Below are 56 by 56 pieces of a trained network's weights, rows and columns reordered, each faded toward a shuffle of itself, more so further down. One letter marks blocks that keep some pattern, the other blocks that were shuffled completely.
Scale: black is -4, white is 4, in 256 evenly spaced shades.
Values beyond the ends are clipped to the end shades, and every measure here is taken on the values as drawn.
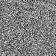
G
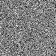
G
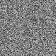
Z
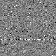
Z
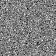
G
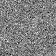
G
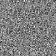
Z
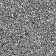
G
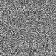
Z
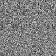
Z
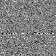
Z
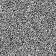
G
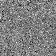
G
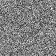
G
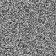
Z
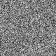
G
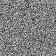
G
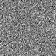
Z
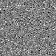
Z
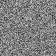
G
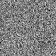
Z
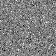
G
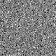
Z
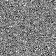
G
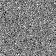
G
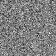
G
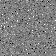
G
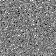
G
